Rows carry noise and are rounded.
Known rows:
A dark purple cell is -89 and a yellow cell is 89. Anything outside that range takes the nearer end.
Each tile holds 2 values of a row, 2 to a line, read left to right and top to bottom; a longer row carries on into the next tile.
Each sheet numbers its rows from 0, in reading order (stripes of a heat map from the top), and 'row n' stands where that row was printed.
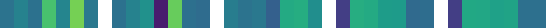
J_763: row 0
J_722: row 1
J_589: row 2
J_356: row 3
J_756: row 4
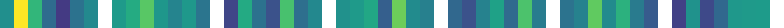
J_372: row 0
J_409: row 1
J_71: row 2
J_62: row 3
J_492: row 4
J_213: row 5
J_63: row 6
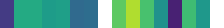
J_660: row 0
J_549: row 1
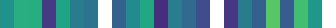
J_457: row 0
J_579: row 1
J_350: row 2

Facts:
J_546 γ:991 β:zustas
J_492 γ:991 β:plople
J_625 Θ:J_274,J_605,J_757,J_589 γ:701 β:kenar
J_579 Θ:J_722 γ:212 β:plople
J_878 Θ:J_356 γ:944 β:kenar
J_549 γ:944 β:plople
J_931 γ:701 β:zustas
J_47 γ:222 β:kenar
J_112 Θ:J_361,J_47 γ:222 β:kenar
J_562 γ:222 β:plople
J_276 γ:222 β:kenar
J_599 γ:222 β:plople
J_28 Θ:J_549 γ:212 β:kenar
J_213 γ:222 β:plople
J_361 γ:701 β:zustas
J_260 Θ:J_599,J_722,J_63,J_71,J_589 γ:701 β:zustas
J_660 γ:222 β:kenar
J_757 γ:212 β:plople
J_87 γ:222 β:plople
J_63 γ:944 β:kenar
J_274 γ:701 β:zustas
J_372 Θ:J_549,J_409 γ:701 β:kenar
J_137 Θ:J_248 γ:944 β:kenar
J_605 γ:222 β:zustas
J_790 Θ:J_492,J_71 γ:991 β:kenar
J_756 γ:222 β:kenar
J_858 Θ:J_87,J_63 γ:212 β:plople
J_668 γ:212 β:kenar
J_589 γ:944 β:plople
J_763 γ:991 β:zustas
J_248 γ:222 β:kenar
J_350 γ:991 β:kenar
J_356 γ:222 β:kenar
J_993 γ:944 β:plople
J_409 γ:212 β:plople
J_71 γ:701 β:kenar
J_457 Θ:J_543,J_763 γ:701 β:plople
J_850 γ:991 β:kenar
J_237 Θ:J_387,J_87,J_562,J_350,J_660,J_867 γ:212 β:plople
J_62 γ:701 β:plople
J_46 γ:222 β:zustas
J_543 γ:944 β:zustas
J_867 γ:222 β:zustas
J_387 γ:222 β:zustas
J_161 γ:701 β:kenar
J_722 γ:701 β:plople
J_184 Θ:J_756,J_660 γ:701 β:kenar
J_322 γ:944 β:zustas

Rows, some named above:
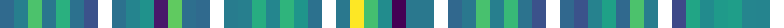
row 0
J_87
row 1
J_722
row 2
J_757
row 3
J_28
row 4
J_599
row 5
J_492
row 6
J_668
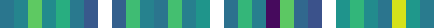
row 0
J_213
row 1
J_161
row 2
J_260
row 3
J_274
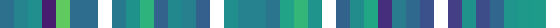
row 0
J_722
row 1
J_237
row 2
J_993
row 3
J_579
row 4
J_63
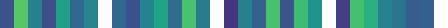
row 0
J_625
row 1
J_492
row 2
J_850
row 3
J_112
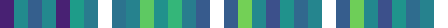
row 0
J_790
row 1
J_562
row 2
J_184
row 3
J_184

